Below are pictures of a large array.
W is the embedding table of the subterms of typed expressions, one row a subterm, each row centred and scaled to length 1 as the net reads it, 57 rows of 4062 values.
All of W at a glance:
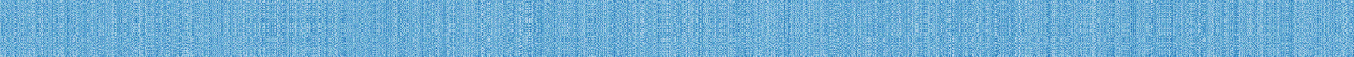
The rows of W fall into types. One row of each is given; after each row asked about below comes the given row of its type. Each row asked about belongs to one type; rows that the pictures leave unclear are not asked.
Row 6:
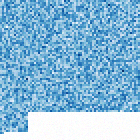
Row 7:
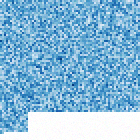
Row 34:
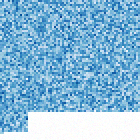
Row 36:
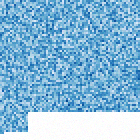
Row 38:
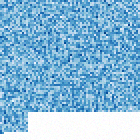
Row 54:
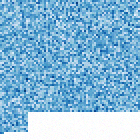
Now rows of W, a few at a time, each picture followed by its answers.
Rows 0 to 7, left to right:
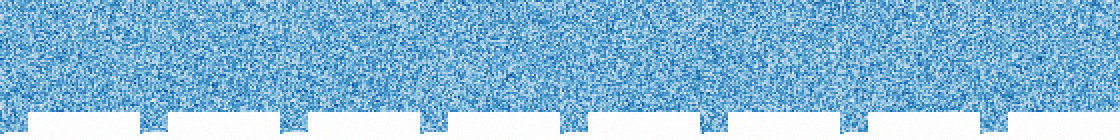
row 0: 7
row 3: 38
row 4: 36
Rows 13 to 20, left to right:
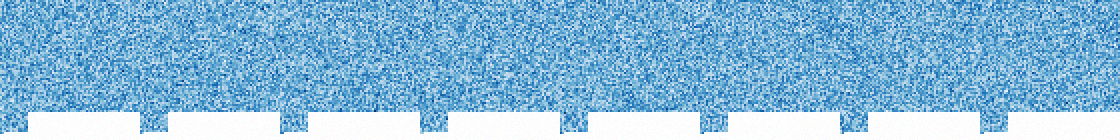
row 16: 34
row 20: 38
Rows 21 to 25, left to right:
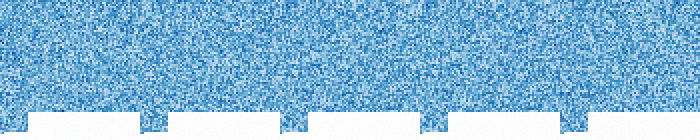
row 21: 6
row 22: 54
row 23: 6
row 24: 6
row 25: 7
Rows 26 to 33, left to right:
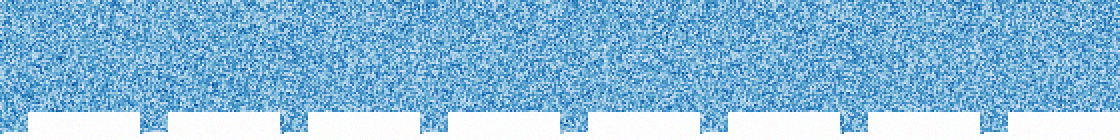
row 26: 7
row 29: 6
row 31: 6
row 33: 54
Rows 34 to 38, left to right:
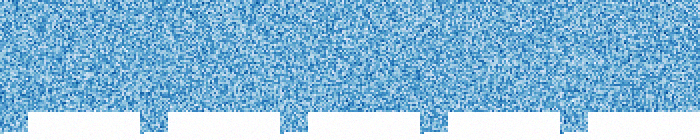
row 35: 7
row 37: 54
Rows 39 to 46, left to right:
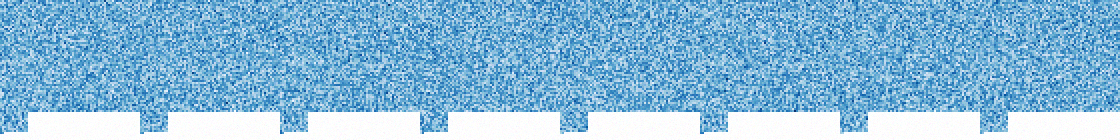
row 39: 38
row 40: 38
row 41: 38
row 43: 6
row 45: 34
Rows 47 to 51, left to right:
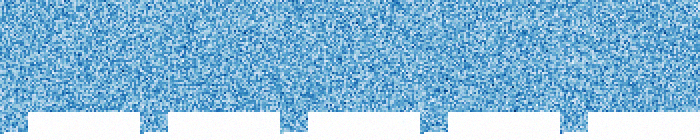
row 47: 6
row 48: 36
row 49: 7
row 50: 54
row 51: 38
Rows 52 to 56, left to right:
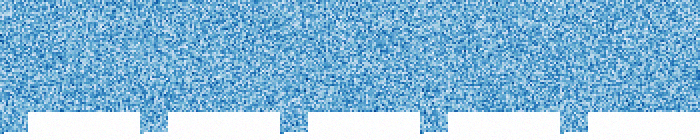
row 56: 36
